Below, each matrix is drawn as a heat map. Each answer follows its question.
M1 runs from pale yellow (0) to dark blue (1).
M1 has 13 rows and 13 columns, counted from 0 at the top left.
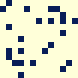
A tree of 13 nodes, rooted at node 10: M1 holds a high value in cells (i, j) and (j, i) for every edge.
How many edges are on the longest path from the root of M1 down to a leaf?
4
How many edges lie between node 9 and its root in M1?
4
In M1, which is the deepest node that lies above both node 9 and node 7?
8
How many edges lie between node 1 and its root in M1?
3
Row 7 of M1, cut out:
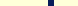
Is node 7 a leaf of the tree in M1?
yes
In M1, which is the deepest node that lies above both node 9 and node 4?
1
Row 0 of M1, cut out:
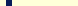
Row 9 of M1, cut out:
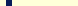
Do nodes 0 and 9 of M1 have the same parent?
yes
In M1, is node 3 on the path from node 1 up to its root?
yes
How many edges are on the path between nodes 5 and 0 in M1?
5
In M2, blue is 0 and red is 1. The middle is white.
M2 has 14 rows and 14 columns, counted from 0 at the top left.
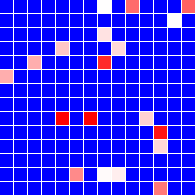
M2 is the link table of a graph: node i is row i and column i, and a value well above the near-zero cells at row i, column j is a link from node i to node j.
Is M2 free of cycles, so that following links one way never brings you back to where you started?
yes
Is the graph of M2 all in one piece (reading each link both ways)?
yes
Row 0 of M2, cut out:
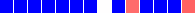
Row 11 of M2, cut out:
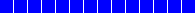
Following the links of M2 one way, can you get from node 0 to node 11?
yes
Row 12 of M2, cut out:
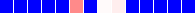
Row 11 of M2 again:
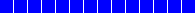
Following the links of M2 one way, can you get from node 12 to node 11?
yes
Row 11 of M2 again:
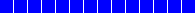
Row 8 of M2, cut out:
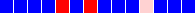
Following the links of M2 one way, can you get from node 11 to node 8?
no
